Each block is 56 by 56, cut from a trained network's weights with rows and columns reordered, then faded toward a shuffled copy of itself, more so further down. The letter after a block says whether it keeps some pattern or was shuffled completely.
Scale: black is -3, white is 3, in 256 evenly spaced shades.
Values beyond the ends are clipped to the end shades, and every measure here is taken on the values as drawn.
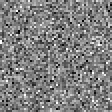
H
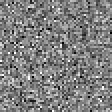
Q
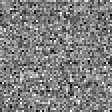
Q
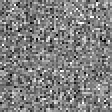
Q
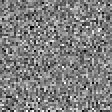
Q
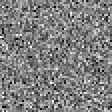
Q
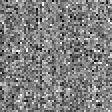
Q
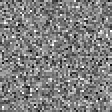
H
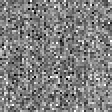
Q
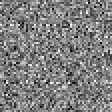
Q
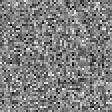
Q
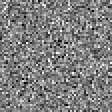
H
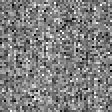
Q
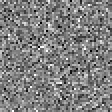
H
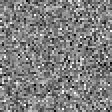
H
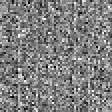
Q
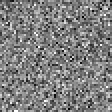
H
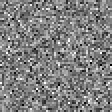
Q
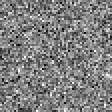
H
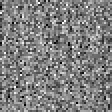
Q
